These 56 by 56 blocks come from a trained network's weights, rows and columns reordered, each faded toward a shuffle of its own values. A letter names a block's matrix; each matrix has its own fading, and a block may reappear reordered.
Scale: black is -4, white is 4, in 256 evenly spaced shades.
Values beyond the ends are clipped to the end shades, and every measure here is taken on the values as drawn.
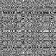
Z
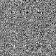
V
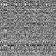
Z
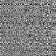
Z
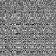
Z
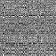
Z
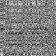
Z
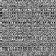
Z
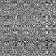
Z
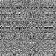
Z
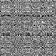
Z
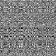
Z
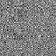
V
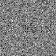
V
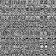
Z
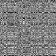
Z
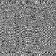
V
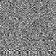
V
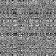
Z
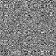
V
